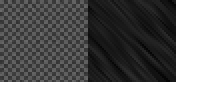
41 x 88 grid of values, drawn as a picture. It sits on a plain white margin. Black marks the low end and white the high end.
The table splits into one row of 2 panels. Panel 1,1: low, checkered. Panel 1,2: very low, slanting down to the right, faint in contrast.
